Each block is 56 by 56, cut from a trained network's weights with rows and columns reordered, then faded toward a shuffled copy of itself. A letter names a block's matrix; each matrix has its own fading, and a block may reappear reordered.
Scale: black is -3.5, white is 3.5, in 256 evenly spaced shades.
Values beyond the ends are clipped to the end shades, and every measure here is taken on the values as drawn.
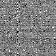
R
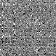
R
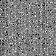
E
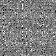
R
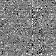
R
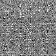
R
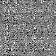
R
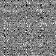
R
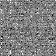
R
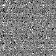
R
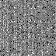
E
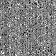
E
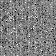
E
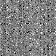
E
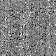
E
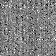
E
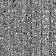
E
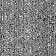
E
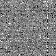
R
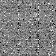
R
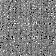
E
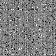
E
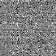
R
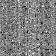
E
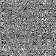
R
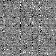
R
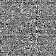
R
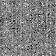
E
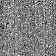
E
